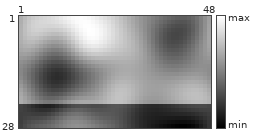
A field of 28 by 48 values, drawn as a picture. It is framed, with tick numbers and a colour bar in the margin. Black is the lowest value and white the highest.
Ninth with the highest average: top middle. Ninth with the lowest average: bottom right. Seam: horizontal, 80% of the way down, the top part higher. Mirror symmetry: none. Lone odd cells: none.
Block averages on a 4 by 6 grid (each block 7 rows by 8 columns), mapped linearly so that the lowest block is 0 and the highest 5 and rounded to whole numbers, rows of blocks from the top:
445312 | 223322 | 213333 | 122100
